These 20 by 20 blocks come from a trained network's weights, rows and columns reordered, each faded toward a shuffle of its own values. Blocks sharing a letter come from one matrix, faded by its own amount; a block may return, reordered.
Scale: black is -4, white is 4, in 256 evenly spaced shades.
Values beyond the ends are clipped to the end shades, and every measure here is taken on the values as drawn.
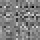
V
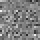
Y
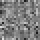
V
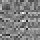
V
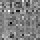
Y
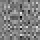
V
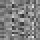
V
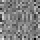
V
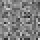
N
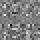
N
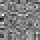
V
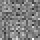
V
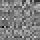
N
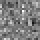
N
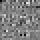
Y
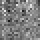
Y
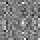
V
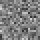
N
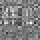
N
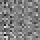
V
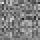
N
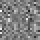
V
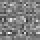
N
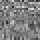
N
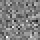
Y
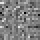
Y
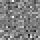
Y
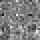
Y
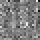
Y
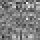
N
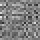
V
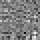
N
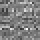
N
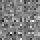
Y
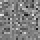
Y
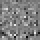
Y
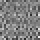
V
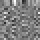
V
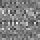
N
